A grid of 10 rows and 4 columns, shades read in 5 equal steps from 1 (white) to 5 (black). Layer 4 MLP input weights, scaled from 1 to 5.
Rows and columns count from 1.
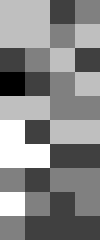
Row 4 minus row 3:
1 1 1 -2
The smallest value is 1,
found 4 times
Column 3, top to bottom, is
4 3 2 3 3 2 4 3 4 4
